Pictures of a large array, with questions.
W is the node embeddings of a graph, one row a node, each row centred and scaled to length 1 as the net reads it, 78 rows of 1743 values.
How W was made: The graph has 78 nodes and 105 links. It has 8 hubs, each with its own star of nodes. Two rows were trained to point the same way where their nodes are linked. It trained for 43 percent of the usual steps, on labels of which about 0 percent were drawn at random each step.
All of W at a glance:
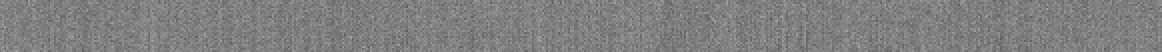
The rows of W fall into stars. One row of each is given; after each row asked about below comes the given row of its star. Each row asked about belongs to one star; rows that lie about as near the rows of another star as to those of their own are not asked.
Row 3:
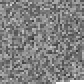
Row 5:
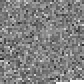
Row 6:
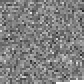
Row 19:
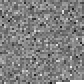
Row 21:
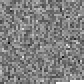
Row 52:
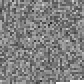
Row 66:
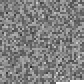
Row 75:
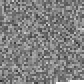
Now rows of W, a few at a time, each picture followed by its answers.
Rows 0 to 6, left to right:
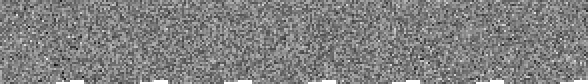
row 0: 75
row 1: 52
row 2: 52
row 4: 3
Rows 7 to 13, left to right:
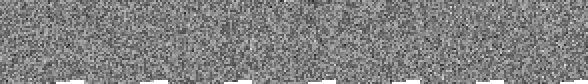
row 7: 66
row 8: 6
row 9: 3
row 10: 75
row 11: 19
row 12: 6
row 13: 5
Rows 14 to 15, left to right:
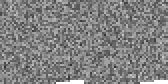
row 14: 5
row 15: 66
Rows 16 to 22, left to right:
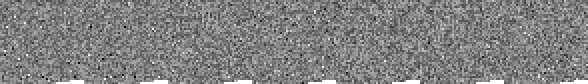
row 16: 21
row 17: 21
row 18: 52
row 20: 6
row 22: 75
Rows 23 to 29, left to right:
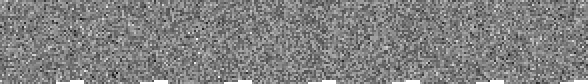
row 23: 52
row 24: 66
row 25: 75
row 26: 75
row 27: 52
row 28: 5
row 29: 5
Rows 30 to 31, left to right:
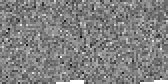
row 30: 66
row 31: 52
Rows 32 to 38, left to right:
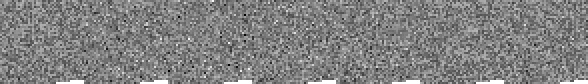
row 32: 66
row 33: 19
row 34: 3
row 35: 6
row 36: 6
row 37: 5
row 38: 3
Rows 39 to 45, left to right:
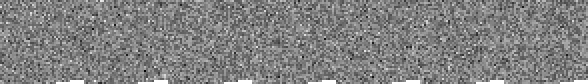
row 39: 6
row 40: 21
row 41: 3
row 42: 66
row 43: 75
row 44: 6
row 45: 75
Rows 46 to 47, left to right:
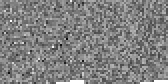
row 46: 66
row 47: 3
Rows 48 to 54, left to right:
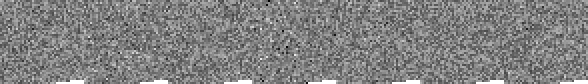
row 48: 21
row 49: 6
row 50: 5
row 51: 21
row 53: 6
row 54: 5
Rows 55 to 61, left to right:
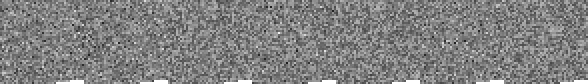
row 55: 5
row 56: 5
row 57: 21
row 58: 66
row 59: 19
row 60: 5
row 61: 66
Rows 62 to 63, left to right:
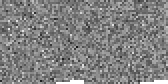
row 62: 75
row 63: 21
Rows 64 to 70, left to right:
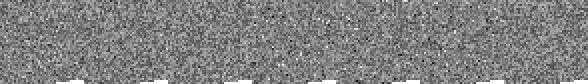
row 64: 6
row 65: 21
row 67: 19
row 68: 3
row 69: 19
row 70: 52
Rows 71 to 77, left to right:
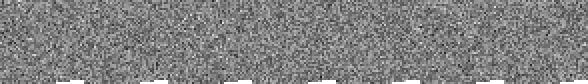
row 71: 52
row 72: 19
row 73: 52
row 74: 75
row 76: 52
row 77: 52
